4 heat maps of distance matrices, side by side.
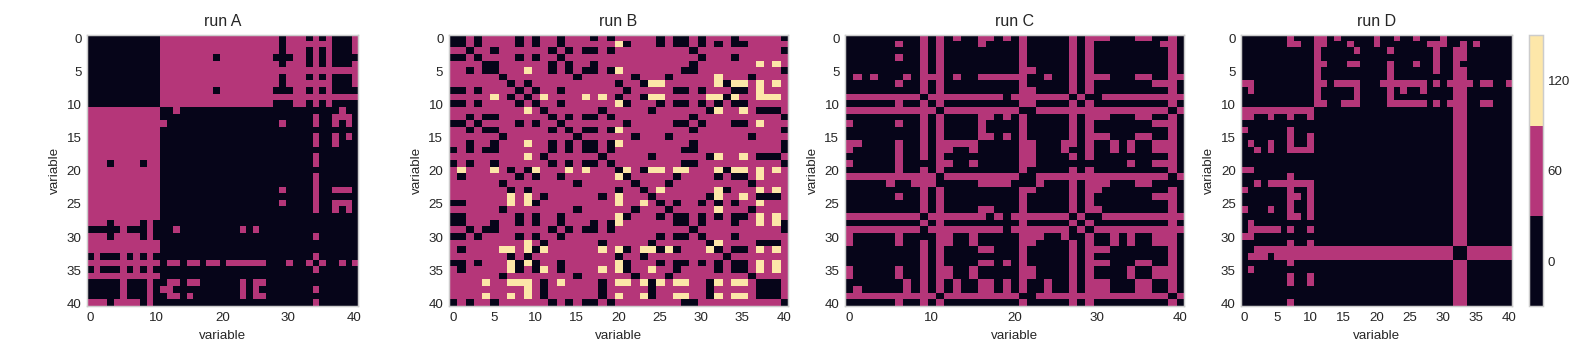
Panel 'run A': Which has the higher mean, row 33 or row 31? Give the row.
31
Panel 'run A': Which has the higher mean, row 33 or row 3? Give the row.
3
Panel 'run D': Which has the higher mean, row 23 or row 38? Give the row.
23
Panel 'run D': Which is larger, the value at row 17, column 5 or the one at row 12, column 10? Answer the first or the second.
the second
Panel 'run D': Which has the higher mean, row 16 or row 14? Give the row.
16
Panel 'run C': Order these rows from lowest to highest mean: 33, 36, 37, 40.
33, 40, 36, 37
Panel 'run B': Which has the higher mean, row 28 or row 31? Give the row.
31
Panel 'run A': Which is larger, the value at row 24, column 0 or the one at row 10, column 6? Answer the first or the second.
the first
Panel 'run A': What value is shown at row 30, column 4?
60
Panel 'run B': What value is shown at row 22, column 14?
60
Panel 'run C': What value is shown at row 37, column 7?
60
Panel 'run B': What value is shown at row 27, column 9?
60
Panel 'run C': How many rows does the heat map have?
41
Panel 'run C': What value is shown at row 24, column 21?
60
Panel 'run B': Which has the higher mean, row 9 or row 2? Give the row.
9
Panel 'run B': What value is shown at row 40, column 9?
60
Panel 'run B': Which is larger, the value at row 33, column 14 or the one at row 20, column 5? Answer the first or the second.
the second
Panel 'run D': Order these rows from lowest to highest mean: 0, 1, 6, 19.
19, 6, 0, 1
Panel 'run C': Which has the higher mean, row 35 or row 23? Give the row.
35
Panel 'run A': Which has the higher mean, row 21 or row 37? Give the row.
21
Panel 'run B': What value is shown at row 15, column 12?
60
